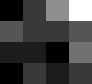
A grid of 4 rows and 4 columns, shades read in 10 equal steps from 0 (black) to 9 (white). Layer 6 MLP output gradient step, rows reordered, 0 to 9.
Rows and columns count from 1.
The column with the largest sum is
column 4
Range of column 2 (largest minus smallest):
1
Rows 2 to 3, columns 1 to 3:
3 2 2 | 1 1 0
